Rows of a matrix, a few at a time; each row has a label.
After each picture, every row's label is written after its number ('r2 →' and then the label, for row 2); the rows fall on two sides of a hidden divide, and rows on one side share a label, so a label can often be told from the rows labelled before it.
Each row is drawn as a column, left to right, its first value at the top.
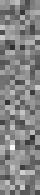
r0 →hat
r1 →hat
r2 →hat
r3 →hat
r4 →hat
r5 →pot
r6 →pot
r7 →hat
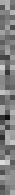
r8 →hat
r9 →hat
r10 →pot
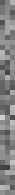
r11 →pot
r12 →pot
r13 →hat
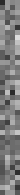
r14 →pot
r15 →hat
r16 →pot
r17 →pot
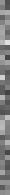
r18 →pot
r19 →pot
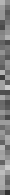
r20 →hat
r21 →hat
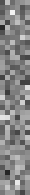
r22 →pot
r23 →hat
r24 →pot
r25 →hat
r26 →hat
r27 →hat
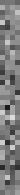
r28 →pot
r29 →pot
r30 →pot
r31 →pot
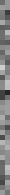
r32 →pot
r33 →hat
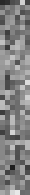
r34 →pot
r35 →pot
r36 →pot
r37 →pot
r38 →hat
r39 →pot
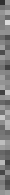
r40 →pot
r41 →pot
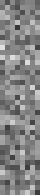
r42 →pot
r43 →pot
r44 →pot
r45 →pot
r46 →hat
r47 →pot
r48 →hat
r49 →pot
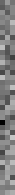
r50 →pot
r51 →hat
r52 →hat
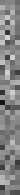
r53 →pot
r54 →hat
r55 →pot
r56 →pot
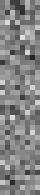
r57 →pot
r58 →hat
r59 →pot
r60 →pot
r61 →hat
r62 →hat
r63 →hat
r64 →hat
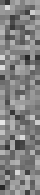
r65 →pot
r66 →pot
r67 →pot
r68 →hat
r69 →hat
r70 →hat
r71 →pot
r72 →hat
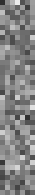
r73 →pot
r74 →hat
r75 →hat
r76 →hat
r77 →pot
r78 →hat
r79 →hat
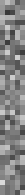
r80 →hat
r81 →hat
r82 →hat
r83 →pot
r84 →pot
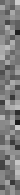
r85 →pot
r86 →hat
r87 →pot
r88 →hat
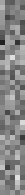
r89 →hat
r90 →pot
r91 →pot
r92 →hat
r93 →pot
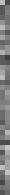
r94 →hat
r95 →hat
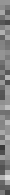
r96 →pot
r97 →hat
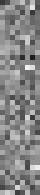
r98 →pot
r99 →pot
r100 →hat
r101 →hat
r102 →hat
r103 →pot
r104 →hat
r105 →hat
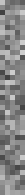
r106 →hat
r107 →pot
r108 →pot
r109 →pot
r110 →pot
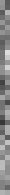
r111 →hat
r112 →pot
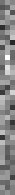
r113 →pot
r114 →pot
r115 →hat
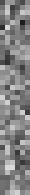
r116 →pot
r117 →hat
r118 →hat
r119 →pot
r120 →pot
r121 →pot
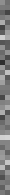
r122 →hat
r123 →hat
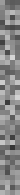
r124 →pot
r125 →pot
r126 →pot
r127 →pot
